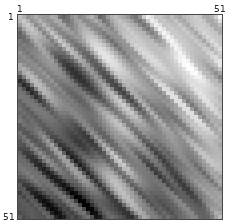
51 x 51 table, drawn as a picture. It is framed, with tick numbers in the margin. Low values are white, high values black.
Ninth with the lowest average: top right. Mirror symmetry: none. Slope: up to the bottom left. Odd rows or columns: none. Lone odd cells: none. Ninth with the highest average: bottom left. Grain: diagonal, down to the right. Histogram: bell-shaped.
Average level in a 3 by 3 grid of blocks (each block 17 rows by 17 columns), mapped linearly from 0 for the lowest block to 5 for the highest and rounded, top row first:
3 1 0 | 4 3 1 | 5 4 3
